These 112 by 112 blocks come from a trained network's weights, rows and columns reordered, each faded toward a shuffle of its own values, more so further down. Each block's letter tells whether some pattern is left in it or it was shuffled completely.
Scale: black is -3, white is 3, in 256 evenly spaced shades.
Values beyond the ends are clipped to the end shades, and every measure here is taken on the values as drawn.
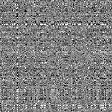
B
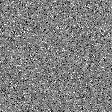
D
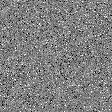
D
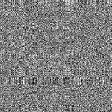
B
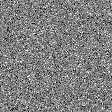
D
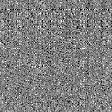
B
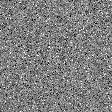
D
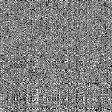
B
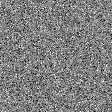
D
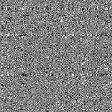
B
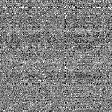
B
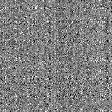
B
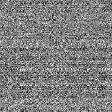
B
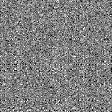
B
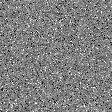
D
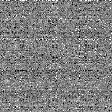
B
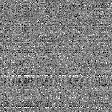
B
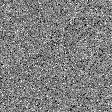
D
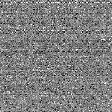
B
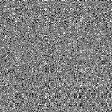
B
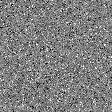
D
